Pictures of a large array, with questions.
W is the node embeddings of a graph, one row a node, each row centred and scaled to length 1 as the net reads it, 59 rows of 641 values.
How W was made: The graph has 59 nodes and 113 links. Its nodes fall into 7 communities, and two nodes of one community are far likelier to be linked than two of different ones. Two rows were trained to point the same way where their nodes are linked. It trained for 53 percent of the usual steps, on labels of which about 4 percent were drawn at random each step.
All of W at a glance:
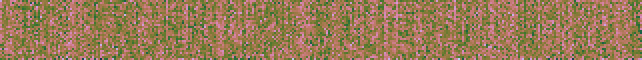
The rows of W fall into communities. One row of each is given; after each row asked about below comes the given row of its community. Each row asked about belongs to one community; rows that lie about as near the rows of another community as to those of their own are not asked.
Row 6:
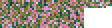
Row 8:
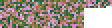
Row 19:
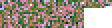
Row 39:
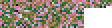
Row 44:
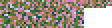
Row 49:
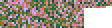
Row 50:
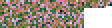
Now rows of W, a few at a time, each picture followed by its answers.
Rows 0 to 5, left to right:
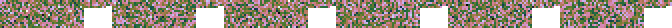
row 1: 6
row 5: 19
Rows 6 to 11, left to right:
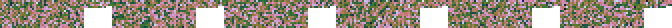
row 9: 44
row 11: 6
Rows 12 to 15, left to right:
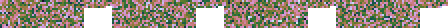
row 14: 44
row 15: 19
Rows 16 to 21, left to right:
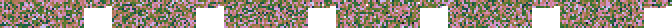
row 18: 49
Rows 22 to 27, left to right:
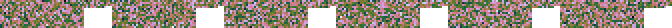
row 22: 6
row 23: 39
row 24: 49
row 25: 8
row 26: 8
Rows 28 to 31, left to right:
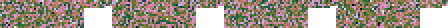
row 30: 49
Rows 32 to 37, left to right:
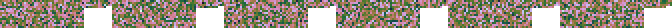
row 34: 19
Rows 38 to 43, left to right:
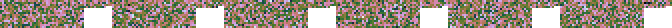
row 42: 6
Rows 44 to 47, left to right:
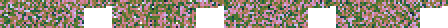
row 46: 49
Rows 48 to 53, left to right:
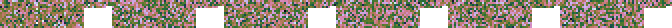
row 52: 19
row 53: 49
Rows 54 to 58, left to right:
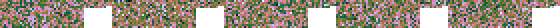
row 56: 6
